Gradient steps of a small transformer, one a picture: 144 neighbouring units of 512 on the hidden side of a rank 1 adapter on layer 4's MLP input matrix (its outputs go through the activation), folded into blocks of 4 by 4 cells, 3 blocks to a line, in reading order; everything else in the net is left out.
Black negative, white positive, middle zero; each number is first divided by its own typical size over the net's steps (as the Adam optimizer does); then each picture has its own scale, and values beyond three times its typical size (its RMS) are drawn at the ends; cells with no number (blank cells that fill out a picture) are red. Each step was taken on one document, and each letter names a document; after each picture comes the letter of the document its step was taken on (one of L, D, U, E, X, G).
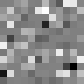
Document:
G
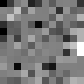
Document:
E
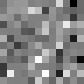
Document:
G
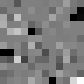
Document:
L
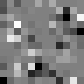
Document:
E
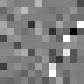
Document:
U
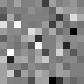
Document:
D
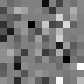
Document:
G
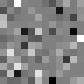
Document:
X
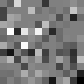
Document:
L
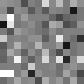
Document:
G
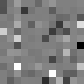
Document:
U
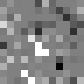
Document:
X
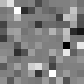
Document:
U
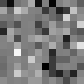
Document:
E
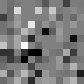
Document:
L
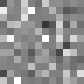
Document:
G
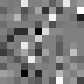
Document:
L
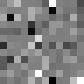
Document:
X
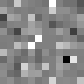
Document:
X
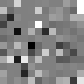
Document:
L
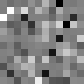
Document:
G
